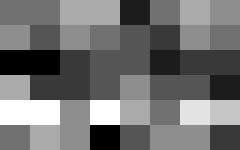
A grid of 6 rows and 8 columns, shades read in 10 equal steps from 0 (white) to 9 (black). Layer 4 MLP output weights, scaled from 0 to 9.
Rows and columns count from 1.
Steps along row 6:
down up up down down same up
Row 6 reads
5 3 4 9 6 4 4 7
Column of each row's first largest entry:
5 6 1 8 6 4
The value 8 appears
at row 1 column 5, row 3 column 6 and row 4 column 8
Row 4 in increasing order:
3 4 6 6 6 7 7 8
